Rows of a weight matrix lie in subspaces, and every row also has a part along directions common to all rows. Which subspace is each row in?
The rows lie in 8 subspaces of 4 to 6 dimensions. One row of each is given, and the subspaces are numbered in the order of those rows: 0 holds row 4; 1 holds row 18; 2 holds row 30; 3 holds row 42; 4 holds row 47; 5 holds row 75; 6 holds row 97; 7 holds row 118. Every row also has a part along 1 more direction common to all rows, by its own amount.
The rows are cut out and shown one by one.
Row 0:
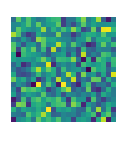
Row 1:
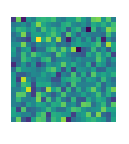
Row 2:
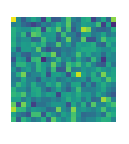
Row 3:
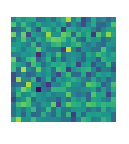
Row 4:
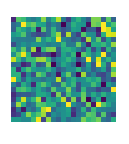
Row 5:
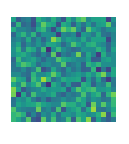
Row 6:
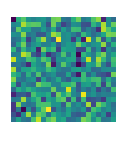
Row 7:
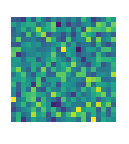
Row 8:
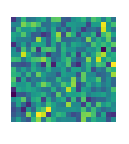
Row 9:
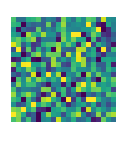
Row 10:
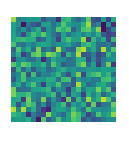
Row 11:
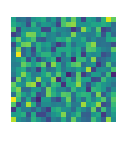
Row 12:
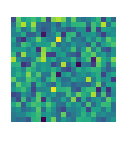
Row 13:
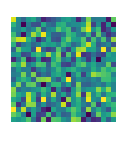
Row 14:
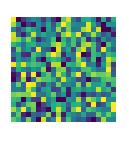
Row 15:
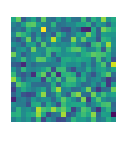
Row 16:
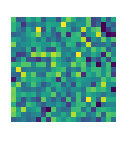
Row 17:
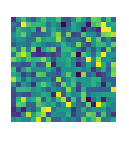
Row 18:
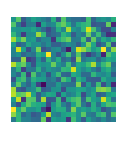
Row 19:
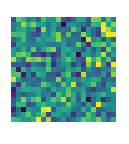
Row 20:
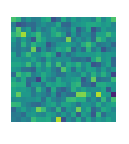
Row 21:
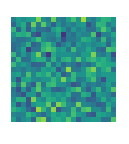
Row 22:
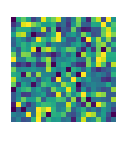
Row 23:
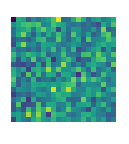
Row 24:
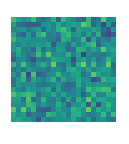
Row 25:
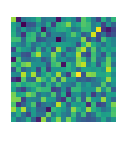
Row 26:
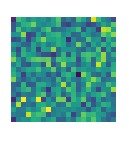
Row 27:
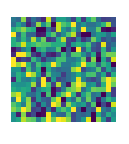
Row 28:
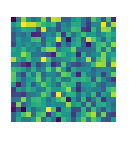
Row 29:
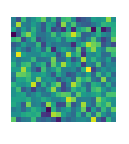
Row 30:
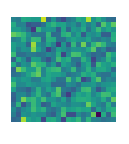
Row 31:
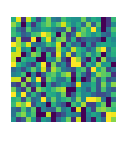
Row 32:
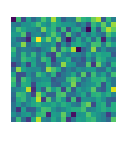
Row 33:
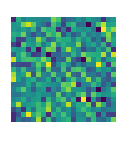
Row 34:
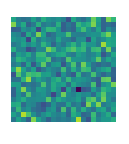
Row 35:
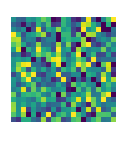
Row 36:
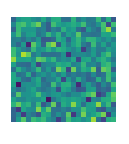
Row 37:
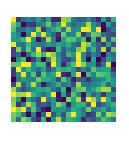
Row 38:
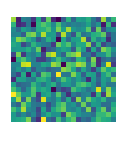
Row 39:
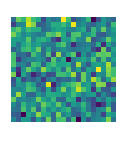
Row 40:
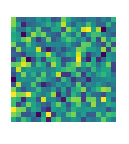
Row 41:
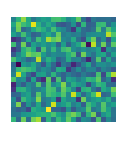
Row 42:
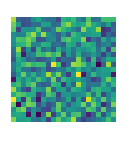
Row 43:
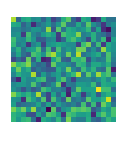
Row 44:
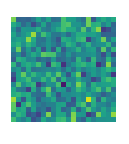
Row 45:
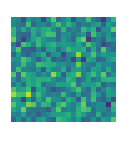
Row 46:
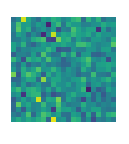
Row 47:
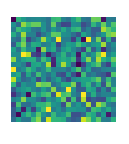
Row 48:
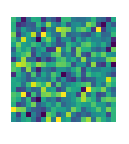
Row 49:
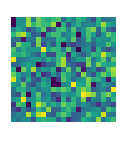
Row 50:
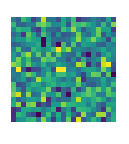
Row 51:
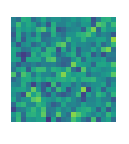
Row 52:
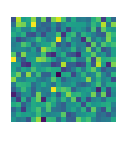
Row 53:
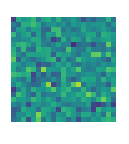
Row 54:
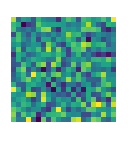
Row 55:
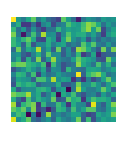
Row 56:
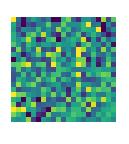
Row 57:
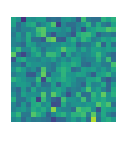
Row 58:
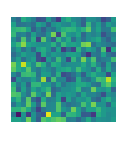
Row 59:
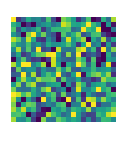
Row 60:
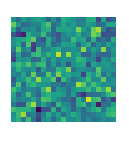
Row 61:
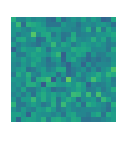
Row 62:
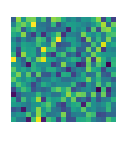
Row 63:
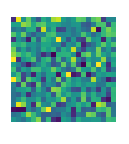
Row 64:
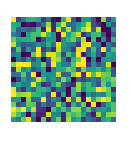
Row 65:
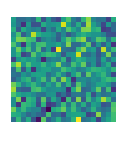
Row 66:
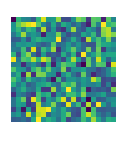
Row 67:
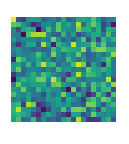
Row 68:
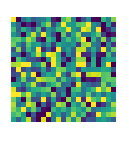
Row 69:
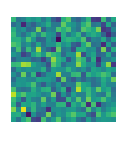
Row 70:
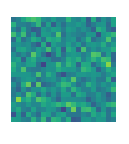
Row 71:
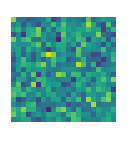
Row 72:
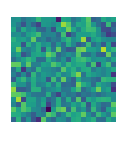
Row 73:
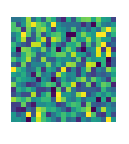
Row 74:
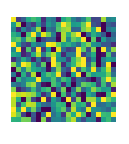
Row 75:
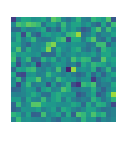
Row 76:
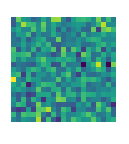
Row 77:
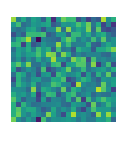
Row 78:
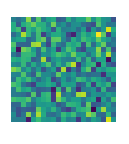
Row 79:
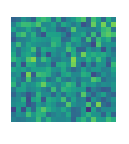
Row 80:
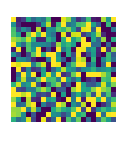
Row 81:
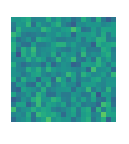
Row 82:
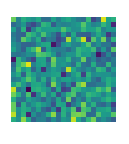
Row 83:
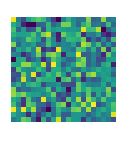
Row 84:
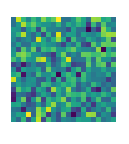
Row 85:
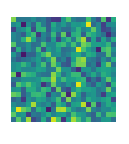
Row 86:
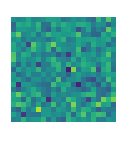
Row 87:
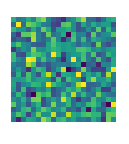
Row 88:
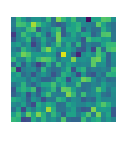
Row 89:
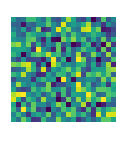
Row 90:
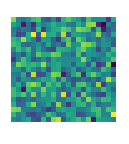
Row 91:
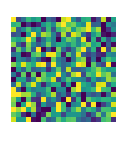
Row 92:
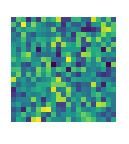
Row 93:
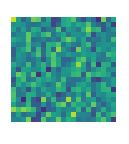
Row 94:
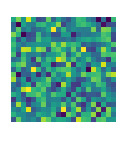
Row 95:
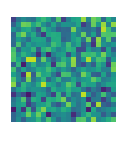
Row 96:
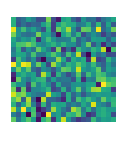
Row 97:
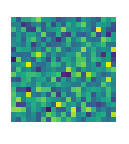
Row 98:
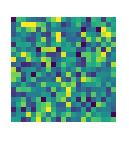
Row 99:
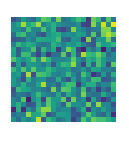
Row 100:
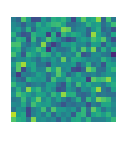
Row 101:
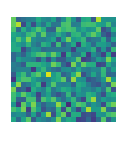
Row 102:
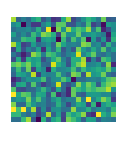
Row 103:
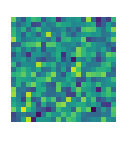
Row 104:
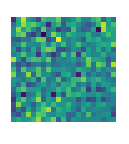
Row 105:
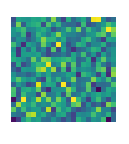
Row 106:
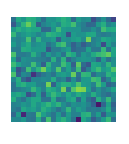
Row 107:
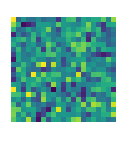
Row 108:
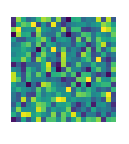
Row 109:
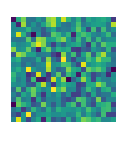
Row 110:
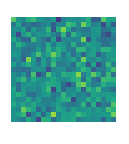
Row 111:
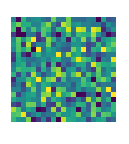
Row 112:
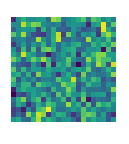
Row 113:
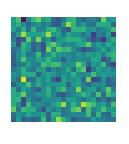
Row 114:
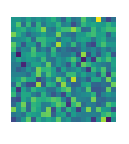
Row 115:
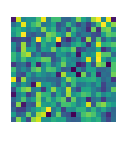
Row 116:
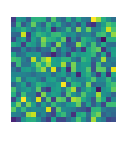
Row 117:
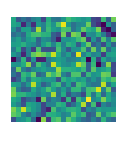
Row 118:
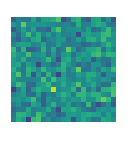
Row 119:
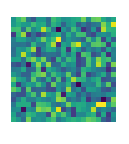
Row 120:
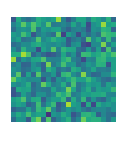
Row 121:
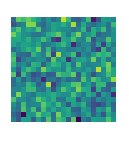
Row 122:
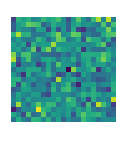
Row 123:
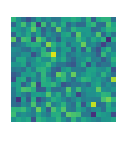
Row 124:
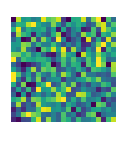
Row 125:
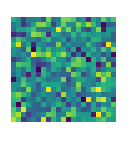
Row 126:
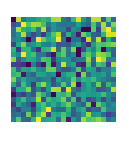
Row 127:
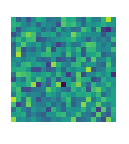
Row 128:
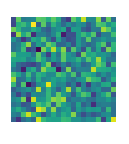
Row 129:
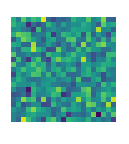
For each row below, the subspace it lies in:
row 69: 7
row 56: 4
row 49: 7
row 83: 2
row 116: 3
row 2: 5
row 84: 4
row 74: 5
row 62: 0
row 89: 7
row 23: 0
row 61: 1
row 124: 6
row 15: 4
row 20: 5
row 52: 0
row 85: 4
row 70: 6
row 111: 5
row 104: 4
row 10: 1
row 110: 1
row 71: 6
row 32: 2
